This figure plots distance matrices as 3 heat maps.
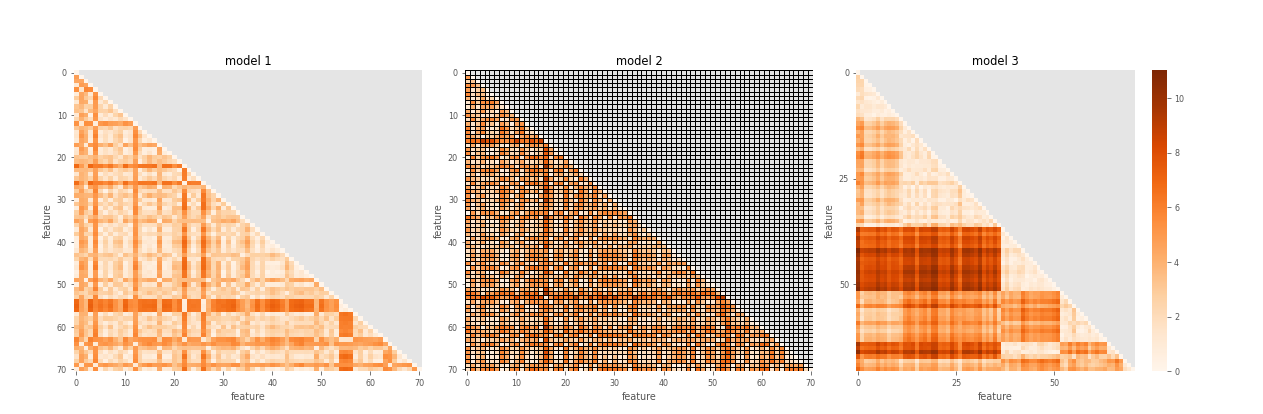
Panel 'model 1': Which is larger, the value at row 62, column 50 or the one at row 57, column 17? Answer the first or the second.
the second
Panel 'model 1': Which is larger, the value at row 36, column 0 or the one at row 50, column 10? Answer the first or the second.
the first
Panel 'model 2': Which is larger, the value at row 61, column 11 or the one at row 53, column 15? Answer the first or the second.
the second
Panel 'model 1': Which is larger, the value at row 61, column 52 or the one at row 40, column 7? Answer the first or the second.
the first
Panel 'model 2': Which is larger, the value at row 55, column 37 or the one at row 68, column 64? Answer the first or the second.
the second
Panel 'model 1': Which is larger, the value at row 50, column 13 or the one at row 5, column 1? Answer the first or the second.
the second
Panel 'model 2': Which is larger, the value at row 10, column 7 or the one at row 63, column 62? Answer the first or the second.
the first
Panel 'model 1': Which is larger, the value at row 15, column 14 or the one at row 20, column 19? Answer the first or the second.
the second
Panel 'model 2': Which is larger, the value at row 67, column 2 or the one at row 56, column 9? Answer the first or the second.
the first
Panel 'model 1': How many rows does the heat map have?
71
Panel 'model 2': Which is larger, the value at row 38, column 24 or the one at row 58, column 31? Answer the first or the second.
the first
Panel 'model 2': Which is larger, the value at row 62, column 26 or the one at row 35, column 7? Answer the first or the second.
the second
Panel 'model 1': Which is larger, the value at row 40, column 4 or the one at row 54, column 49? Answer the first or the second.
the first
